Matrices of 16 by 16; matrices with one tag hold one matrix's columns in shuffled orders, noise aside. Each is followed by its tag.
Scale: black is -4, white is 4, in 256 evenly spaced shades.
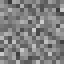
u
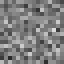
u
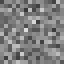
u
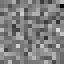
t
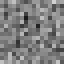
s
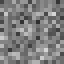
t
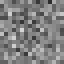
t
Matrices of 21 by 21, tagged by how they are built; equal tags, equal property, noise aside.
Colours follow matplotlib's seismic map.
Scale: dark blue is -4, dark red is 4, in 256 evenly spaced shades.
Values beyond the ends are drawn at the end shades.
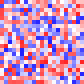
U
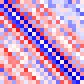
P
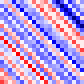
P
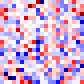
U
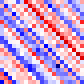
P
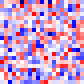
U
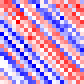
P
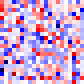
U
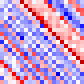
P
